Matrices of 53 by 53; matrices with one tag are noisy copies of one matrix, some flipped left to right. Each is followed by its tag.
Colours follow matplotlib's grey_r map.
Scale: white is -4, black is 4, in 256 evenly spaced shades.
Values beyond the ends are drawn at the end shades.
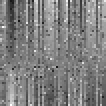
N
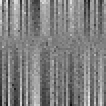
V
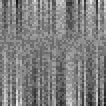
V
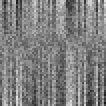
V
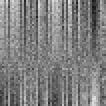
N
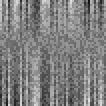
V
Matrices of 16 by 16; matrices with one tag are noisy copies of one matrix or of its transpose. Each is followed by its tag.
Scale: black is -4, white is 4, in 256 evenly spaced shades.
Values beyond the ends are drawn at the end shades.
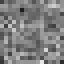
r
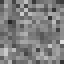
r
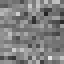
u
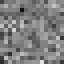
r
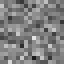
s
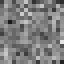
r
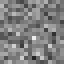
s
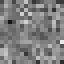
r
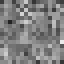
r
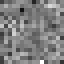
r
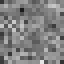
r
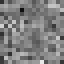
r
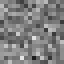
s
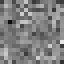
r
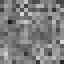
r
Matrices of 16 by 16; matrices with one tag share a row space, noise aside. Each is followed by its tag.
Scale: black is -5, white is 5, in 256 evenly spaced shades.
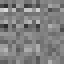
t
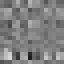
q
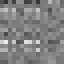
t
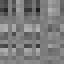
t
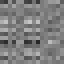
t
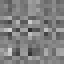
q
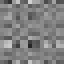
q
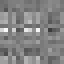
t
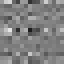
q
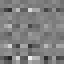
q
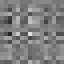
q
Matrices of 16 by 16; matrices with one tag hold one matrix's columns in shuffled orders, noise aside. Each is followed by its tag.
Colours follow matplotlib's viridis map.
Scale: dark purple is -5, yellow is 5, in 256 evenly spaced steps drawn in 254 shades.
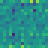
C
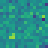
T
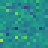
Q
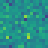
T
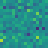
Q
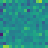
C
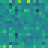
C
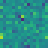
T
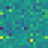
Q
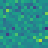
Q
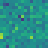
T
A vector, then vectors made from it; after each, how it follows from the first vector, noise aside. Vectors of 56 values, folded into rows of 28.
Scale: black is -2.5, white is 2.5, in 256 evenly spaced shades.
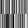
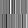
partly zeroed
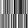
reversed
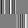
partly zeroed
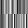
sign-scrambled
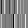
partly zeroed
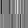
partly zeroed
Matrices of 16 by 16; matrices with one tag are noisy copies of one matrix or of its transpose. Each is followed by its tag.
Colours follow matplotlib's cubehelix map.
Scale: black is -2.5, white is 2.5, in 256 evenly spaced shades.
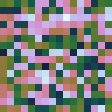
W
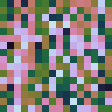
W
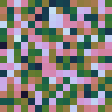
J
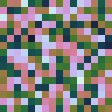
J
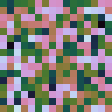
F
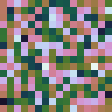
J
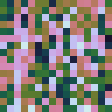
W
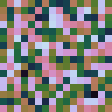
J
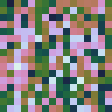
W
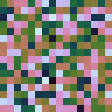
F
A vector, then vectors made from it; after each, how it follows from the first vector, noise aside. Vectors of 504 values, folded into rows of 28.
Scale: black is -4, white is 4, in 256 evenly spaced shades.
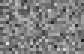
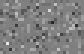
partly zeroed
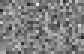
wrapped around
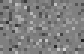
partly zeroed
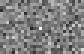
wrapped around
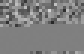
partly zeroed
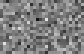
wrapped around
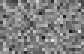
wrapped around
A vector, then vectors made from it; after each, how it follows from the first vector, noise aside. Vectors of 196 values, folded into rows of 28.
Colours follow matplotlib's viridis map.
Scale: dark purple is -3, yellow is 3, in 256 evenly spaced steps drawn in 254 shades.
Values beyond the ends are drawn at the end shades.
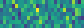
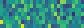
wrapped around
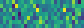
copied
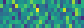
copied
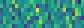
copied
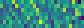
copied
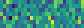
wrapped around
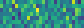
copied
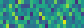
wrapped around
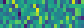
copied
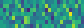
wrapped around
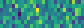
copied
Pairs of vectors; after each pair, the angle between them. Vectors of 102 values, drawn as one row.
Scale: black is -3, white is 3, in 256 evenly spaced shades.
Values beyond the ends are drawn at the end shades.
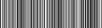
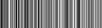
partly opposed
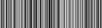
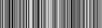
partly opposed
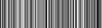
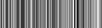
nearly opposite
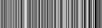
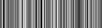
orthogonal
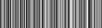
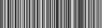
partly aligned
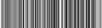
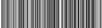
nearly parallel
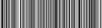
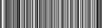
partly opposed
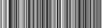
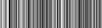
nearly parallel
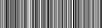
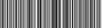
partly opposed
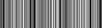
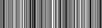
nearly parallel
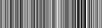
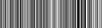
nearly parallel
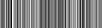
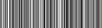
partly opposed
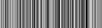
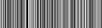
orthogonal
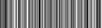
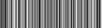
nearly parallel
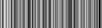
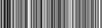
nearly opposite
